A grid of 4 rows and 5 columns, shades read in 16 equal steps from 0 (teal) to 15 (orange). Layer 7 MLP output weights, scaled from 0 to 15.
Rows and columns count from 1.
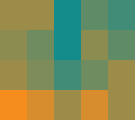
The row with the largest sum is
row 4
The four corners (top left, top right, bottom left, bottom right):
9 3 15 9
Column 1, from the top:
9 8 9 15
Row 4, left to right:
15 13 9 13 9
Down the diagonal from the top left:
9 6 3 13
